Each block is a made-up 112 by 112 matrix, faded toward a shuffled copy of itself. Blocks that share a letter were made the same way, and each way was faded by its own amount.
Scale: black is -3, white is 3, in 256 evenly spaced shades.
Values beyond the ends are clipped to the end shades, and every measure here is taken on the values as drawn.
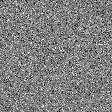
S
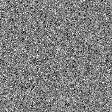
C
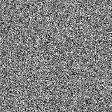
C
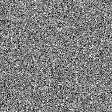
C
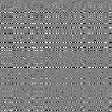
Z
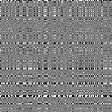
Z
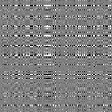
Z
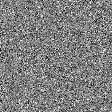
C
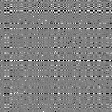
Z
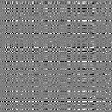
Z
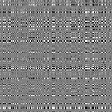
Z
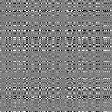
Z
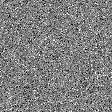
S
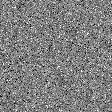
S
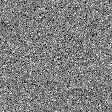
S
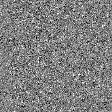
C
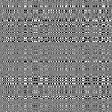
Z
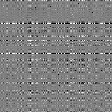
Z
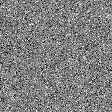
S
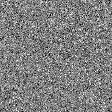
C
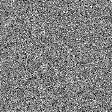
C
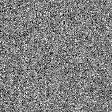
C
